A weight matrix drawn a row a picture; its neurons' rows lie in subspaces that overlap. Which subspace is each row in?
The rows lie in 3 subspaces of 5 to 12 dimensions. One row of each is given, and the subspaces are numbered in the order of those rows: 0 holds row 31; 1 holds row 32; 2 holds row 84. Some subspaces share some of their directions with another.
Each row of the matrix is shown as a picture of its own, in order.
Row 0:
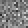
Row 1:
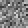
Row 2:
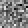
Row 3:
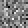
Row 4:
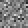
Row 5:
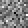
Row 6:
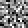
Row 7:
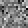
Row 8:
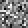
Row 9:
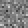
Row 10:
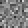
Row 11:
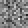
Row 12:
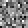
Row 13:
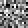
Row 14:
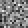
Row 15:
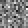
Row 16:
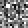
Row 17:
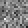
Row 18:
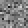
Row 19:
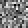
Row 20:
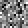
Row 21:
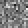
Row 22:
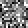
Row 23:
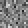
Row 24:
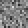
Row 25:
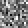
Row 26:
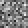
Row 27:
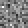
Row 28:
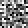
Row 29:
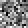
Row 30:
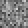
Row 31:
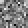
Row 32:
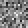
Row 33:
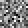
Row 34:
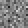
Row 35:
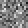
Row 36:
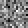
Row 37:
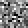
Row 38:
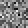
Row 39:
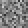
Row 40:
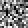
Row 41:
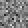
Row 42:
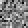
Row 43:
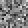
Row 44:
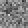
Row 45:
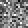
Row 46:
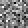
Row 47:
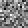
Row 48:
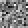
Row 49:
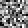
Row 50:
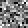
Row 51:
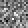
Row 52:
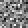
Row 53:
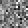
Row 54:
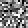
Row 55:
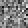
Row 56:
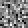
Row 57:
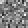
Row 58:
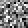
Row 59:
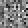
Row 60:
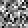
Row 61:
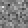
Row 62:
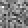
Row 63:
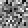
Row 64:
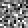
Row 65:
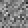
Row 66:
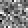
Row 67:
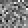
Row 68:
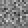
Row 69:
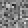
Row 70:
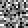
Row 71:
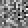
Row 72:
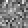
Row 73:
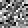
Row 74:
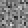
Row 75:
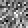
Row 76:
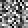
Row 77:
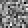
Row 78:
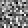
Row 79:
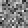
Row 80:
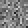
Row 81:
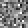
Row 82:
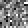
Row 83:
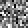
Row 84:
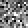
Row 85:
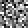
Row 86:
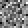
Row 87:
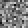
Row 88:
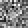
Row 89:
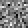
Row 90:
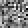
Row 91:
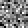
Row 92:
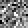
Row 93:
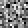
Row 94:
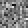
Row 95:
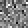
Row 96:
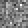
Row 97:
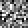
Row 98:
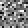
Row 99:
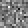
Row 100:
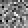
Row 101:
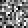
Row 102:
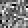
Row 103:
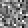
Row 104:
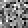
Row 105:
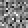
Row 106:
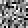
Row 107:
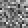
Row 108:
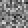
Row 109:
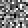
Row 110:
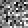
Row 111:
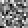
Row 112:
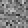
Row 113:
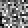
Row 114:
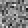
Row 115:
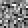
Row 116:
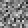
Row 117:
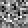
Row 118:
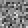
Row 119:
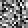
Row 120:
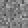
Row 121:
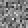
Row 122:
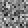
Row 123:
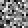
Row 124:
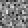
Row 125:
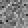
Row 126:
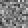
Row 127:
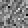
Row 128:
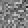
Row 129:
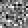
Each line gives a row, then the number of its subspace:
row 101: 0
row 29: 0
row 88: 0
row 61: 2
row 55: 2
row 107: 0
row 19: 1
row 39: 1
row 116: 2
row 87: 2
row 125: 1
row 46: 2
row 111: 0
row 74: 0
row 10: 0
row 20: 1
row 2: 0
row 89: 1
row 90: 2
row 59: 2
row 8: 0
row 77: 2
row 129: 0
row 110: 2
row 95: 0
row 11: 2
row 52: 0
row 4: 2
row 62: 2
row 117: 2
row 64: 1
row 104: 2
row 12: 0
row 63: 0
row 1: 1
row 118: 2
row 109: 0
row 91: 2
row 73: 1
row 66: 0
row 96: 0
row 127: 2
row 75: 1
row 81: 1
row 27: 2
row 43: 0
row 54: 0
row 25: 0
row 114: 1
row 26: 0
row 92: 1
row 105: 1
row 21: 2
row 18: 0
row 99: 0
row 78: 0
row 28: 0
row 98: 0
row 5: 1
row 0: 2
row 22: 0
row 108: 0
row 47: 0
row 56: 1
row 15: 1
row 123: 0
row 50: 0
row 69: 1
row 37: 2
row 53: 2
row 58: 2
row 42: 0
